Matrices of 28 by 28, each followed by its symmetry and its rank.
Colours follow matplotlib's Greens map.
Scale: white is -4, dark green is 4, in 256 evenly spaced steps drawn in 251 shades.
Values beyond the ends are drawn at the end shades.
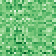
neither, rank five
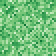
symmetric, full rank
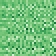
neither, rank five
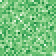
symmetric, full rank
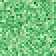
neither, full rank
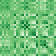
symmetric, rank three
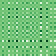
symmetric, rank one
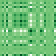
symmetric, rank one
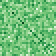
symmetric, full rank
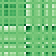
symmetric, rank one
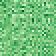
neither, rank five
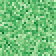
neither, full rank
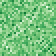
symmetric, full rank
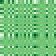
symmetric, rank one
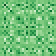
symmetric, rank three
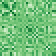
symmetric, rank three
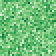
neither, full rank
